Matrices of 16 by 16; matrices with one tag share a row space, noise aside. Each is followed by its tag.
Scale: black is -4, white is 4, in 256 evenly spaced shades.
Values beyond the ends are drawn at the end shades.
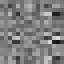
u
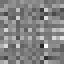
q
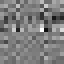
q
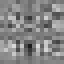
u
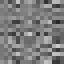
u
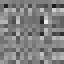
q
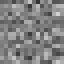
u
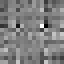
q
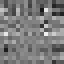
q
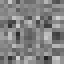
u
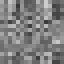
u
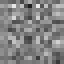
u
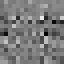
q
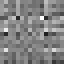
q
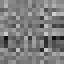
q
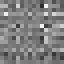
q
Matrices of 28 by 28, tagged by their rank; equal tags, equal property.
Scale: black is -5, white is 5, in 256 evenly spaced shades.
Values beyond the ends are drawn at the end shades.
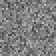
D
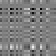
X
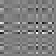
X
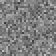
D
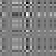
X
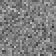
D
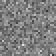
D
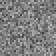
D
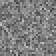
D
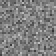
D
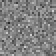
D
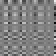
X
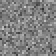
D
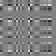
X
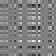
X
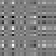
X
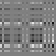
X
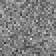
D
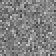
D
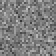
D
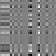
X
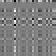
X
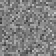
D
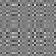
X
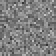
D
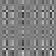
X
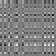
X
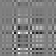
X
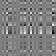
X
